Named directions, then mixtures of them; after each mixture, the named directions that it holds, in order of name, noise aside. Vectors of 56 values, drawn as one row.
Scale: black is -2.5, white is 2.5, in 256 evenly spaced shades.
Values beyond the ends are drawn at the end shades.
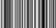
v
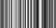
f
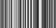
f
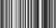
f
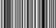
v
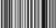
f, v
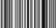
f, v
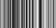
f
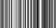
f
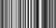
f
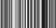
f, v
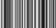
v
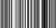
f, v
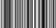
v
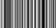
v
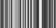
f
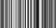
f
